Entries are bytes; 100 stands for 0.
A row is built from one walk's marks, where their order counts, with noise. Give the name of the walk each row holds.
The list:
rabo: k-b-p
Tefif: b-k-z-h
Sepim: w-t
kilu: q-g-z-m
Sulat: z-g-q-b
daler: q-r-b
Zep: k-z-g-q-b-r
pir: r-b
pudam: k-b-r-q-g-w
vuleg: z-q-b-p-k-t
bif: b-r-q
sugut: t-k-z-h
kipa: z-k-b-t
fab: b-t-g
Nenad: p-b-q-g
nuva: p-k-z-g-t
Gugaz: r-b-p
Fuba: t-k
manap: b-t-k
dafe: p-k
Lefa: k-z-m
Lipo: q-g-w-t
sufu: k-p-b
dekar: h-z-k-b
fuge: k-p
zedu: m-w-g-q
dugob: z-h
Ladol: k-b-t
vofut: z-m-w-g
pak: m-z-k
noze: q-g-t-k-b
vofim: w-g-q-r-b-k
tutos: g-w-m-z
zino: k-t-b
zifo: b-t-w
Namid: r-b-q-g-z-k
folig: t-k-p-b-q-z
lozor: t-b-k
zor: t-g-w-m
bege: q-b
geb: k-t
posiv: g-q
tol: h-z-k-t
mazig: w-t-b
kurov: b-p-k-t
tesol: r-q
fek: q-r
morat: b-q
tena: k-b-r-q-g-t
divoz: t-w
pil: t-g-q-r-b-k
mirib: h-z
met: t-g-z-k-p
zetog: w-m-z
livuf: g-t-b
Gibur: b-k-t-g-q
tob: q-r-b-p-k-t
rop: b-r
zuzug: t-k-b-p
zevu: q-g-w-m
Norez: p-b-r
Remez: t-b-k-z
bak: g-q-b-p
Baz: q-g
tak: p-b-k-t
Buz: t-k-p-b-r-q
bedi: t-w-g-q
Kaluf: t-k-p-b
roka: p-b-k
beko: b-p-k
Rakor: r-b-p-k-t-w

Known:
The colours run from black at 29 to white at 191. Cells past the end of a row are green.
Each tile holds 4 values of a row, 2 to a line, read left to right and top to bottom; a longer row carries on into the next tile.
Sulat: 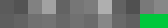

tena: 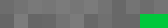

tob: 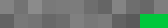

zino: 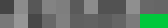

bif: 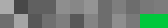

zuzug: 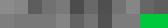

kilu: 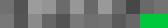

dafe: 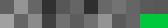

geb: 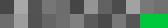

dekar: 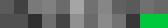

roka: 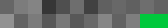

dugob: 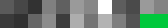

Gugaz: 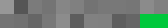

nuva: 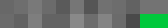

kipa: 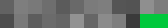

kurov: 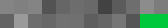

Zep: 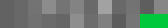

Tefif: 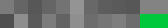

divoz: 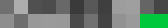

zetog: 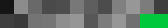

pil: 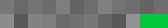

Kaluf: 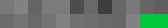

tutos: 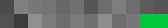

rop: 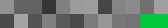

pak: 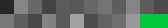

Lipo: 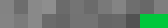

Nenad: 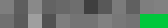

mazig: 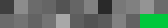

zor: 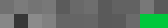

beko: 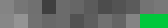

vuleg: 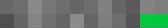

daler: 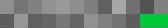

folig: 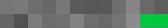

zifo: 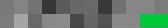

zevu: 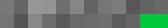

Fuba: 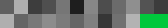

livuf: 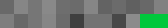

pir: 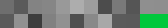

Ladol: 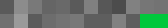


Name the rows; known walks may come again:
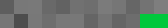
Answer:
vofim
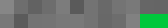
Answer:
Buz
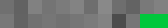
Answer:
Namid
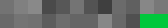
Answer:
tak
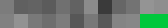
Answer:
fab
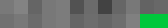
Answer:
Kaluf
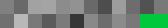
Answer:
bege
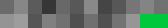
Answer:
manap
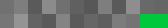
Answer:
rabo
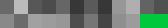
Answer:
divoz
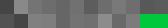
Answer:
tutos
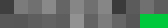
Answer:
Lefa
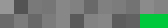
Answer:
Gugaz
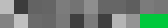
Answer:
morat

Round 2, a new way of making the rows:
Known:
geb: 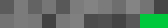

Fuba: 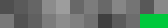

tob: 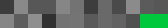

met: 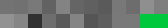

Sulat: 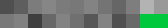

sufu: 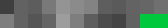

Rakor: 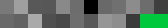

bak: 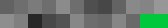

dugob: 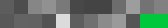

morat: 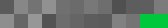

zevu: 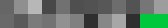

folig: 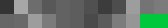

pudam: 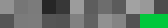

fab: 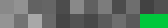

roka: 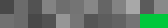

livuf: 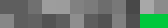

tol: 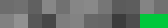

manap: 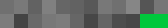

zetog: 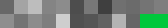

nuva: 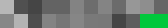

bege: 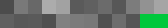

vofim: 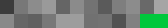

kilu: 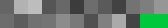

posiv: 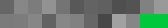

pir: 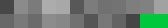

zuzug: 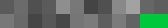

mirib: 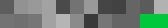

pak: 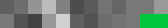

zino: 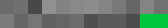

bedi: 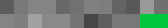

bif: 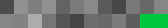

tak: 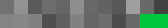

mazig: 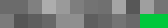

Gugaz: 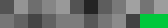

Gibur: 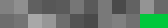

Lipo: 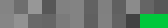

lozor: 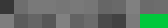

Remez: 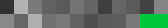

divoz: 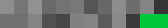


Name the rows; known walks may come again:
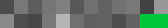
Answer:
beko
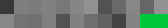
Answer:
pil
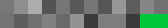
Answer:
zor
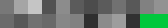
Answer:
zevu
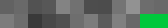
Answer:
zuzug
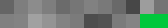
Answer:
bedi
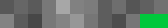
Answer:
Kaluf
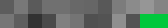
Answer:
fuge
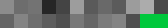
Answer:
pudam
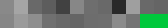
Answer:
Nenad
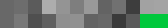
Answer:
dekar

